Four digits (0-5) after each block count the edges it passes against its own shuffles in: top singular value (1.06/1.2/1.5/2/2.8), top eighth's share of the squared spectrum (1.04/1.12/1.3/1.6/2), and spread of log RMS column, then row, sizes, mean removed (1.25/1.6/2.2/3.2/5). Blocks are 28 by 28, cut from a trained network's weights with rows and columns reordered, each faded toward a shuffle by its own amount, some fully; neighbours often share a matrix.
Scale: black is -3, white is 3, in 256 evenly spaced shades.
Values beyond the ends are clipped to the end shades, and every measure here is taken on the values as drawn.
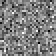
0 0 0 0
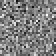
0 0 0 0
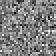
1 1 0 0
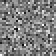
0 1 0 0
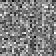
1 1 0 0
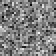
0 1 0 0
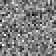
0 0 0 0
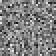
2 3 0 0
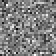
2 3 0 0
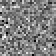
0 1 0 1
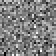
1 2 1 0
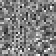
2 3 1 1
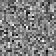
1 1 0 0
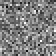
0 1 0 0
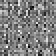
3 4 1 1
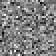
2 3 0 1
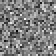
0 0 0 1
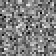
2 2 0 0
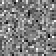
1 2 0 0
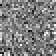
3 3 0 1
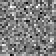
1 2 0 0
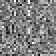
3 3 1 0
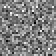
0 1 0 0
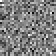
3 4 0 1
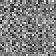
3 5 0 2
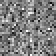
2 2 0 1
